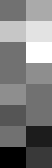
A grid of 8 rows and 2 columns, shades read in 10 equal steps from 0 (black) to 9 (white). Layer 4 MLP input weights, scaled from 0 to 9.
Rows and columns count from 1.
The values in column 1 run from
0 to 7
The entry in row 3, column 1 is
4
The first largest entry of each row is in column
2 2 2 2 1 2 1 2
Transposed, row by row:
4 7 4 4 5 3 4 0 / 6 8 9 5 4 4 1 2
